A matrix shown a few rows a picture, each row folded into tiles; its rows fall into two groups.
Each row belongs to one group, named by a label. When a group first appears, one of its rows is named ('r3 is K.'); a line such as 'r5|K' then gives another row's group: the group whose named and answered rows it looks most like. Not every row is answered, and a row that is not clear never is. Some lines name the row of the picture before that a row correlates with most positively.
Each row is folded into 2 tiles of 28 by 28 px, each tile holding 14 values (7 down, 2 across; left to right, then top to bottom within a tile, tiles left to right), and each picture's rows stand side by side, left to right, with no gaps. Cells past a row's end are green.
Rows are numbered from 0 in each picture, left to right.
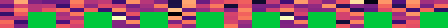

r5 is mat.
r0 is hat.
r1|mat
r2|mat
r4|hat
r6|mat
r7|mat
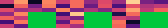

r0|mat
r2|hat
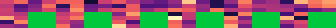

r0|mat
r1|hat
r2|hat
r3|hat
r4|hat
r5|mat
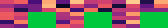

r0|mat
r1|mat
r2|mat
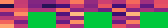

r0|hat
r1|mat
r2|mat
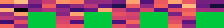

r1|hat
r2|mat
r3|hat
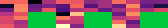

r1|hat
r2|hat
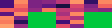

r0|hat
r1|mat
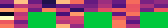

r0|hat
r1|hat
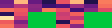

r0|hat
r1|mat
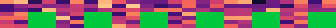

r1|mat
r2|hat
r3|mat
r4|hat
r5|mat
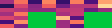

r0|mat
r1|mat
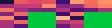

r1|mat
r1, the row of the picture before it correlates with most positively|1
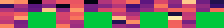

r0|hat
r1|hat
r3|hat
